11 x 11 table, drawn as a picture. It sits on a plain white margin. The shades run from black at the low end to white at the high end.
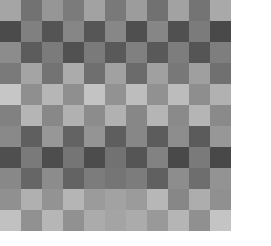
Calmest part: bottom middle. Stripes: horizontal, repeating 2 times. Odd rows or columns: none. Odd patch: calmer, in the bottom middle.
